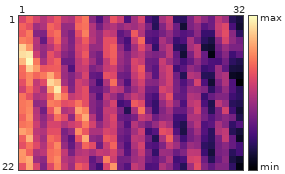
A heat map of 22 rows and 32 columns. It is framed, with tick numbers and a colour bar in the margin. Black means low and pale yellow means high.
Histogram: bell-shaped. Stripes: upright, repeating 8 times. Slope: up to the left.
